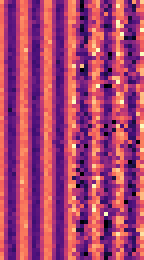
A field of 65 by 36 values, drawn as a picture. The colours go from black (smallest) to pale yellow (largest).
A vertical seam about 50% of the way across splits the table, and the left part is calmer. Stripes running up and down repeat 6 times from left to right. On average the colour sits 50% of the way up the scale.
